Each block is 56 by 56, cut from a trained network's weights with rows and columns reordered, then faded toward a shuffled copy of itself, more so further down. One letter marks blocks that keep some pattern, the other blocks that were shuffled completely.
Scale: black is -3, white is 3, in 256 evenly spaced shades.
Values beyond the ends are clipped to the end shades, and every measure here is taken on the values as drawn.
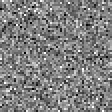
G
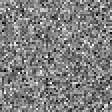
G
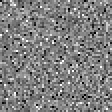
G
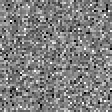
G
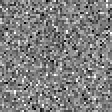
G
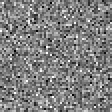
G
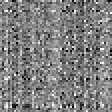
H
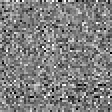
H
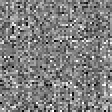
H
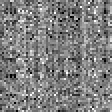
H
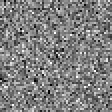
G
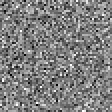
G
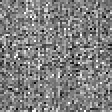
H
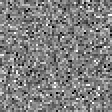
G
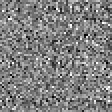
H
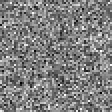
G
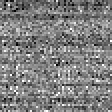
H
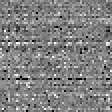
H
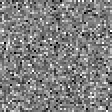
G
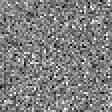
G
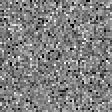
G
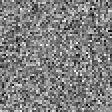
G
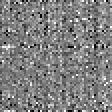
H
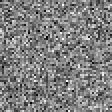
G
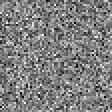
G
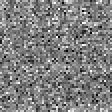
H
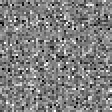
H
